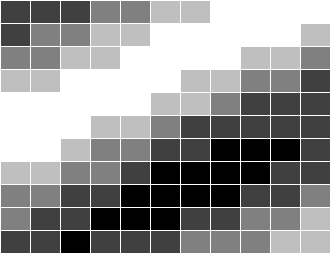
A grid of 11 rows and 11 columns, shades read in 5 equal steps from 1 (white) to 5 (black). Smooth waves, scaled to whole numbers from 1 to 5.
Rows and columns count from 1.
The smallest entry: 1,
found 27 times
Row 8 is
2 2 3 3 4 5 5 5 5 4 4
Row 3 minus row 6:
2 2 1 0 -1 -2 -3 -3 -2 -2 -1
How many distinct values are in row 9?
3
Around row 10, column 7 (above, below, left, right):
5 3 5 4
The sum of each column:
28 28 30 30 31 33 33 34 35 33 33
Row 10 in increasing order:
2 3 3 3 4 4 4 4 5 5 5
